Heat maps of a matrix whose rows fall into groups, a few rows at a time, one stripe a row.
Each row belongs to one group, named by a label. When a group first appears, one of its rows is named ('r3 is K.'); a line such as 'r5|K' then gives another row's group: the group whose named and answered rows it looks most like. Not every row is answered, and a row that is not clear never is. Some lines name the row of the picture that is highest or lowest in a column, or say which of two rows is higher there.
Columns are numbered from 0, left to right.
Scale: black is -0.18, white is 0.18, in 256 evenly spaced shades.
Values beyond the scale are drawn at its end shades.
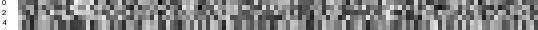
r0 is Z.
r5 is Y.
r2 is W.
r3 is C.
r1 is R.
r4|Y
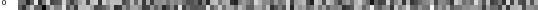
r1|W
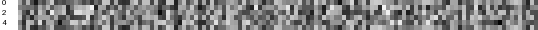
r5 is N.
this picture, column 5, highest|4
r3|Y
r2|W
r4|R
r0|N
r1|Z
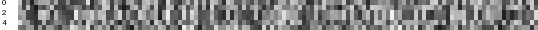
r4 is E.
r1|N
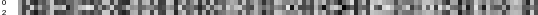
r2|N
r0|N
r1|W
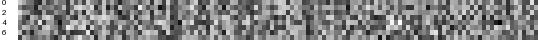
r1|Z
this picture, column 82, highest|4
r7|Z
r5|C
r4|R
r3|C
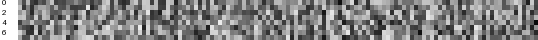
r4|W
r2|C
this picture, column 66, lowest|4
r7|W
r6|C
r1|Y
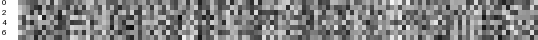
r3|R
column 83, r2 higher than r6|No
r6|E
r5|R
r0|Z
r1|E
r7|R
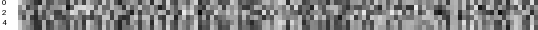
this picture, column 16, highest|1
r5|E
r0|E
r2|R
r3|N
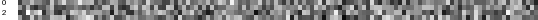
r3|W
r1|N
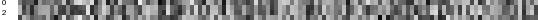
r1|Y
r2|Y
